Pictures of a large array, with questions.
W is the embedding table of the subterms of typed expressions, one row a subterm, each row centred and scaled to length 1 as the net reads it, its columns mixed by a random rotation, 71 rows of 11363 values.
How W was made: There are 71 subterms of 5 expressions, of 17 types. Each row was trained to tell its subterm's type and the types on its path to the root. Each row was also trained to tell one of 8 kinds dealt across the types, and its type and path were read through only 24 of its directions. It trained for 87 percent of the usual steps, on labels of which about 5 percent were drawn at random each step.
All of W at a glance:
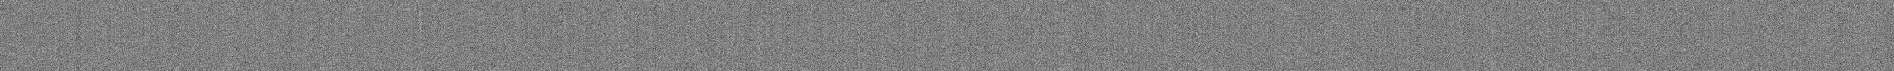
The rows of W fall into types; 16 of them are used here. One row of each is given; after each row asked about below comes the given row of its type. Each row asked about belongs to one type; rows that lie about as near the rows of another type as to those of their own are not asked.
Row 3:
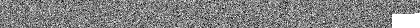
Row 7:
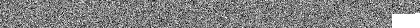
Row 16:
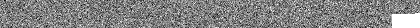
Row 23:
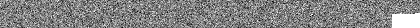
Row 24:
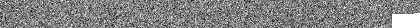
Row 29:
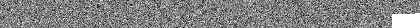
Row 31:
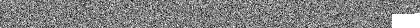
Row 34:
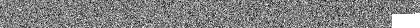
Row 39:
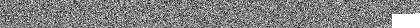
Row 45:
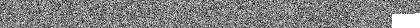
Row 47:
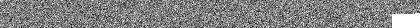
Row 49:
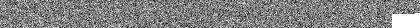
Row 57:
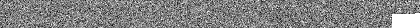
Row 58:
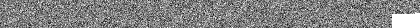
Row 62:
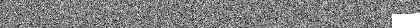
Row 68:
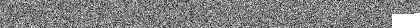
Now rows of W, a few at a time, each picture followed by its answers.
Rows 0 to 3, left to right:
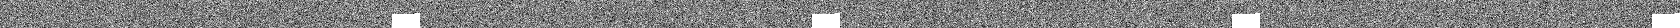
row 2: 47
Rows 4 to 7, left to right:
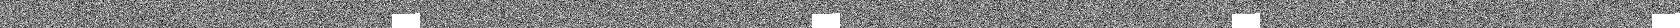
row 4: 29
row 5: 34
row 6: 47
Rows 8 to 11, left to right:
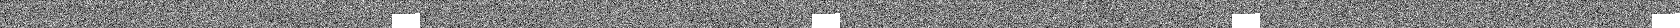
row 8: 57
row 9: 57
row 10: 57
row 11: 34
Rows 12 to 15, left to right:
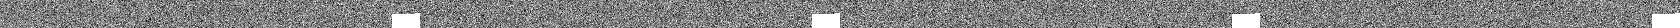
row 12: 49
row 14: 29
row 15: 39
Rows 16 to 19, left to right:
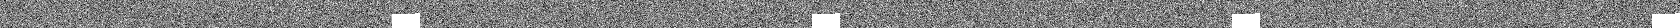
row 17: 39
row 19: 31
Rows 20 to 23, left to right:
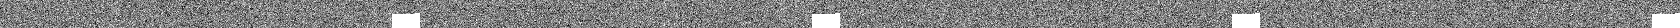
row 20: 49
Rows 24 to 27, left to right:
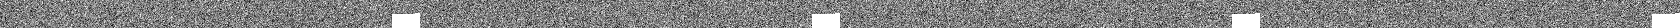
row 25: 39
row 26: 29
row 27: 23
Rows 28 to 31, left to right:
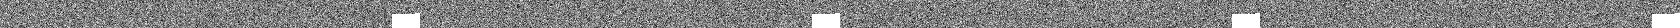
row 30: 16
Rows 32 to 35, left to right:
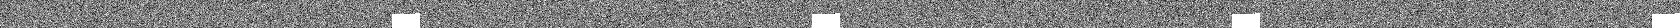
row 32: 47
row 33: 45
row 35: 23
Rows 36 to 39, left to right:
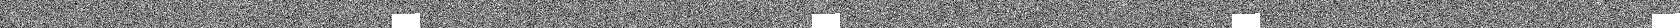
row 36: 16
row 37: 24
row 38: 45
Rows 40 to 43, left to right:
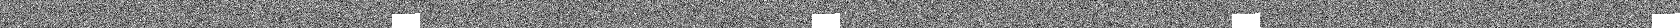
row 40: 57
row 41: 68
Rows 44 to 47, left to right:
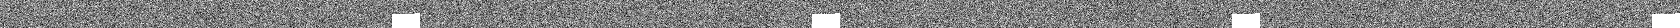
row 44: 24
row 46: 62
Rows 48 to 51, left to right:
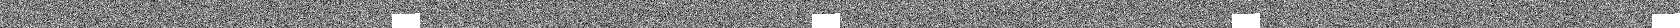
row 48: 23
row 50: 62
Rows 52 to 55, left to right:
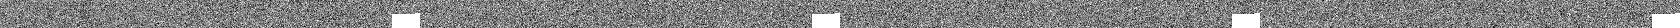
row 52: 34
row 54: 68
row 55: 29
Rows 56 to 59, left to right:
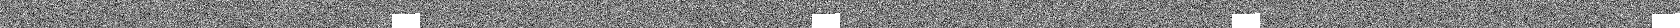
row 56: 45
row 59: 7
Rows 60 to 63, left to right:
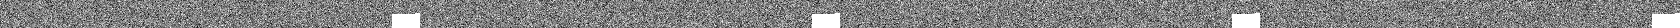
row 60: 45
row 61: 49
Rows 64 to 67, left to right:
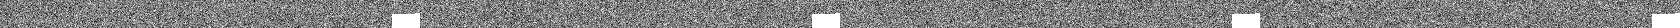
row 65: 47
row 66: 23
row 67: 16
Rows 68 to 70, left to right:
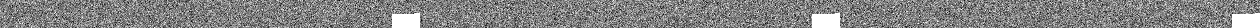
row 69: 16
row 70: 24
